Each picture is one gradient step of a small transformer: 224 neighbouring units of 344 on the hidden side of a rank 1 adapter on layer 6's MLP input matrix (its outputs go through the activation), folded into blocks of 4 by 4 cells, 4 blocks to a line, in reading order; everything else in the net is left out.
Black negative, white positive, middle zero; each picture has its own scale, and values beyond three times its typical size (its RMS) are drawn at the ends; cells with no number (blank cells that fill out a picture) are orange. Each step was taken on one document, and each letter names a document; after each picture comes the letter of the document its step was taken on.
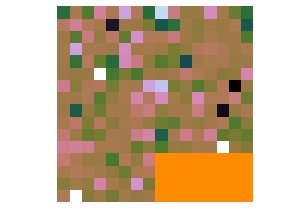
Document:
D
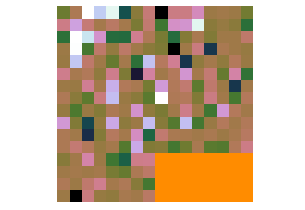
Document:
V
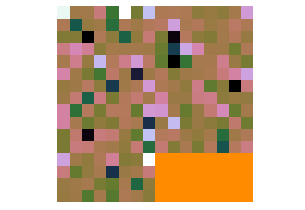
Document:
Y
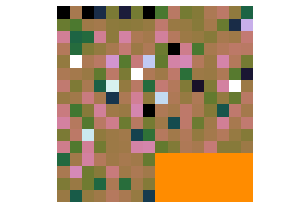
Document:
V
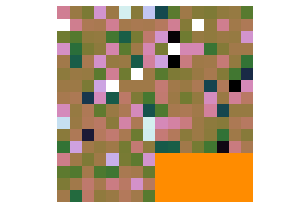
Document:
Y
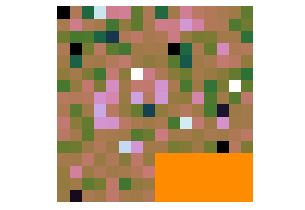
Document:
V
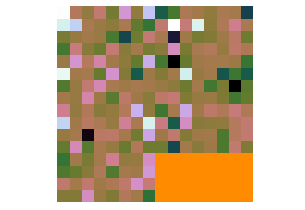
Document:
Y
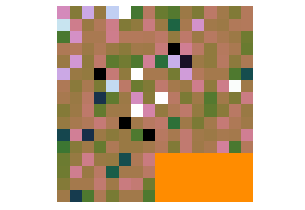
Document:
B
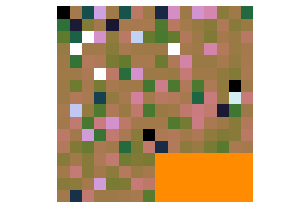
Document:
D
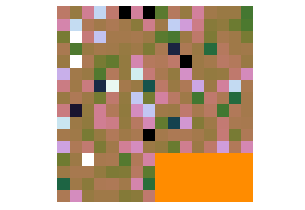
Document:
V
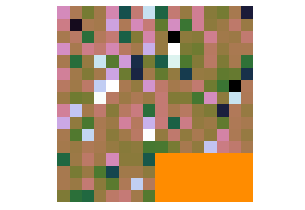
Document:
Y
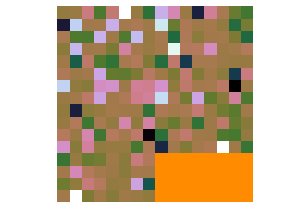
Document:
D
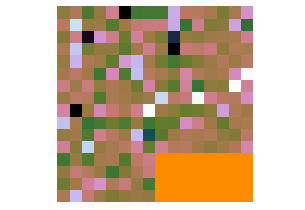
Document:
V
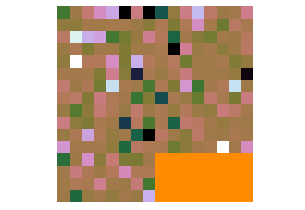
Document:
B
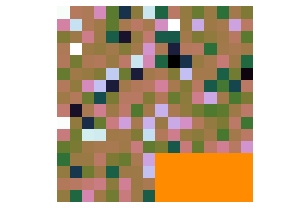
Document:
Y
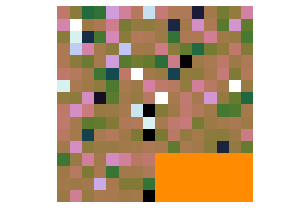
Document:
B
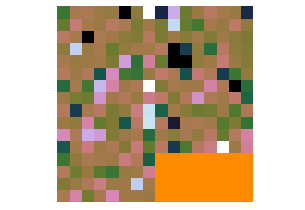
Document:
Y
